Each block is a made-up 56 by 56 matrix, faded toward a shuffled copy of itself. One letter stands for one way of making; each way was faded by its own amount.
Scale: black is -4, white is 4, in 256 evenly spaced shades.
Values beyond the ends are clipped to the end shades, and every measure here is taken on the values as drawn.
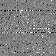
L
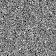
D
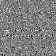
L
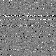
L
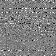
L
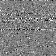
L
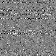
L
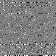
L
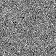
D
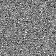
D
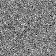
D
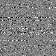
L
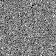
D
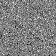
D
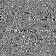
L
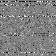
L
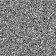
D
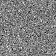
D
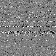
L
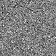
D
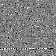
L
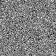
D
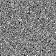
D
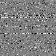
L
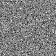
D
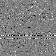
L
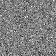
D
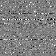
L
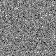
D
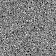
D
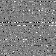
L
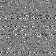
L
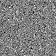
D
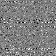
L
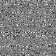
L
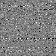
L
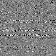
L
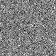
D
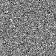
D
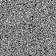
D
